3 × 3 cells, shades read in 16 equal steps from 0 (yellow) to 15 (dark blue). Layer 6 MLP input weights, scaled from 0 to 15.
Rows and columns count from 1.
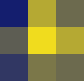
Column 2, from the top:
4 0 8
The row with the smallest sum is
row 2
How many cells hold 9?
2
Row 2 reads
10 0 4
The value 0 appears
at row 2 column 2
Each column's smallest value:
10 0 4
